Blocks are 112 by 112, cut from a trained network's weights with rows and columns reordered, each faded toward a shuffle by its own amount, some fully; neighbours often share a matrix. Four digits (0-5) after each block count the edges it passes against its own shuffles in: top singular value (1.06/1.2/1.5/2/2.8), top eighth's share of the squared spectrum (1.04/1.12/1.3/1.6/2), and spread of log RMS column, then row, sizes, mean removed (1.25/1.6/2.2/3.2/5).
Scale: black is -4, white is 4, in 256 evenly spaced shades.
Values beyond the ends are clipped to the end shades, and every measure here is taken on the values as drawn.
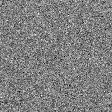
1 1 0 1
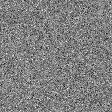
0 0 0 0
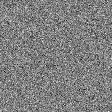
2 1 0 0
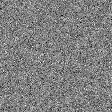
1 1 0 0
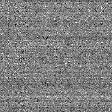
3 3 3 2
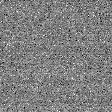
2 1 0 0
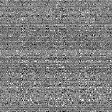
4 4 3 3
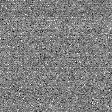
2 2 1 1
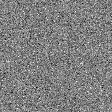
1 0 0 0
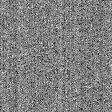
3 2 0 1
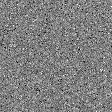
0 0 0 0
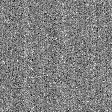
2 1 0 0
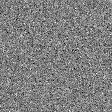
1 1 0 0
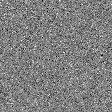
0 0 0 0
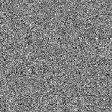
3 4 0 2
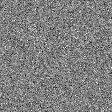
1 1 0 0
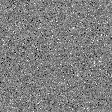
0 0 0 0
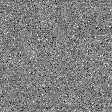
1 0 0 0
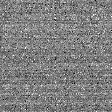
3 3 2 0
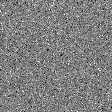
0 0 0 0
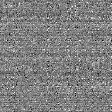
3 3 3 1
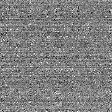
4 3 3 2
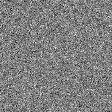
1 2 1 1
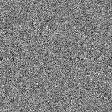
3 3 0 1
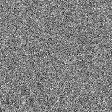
3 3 0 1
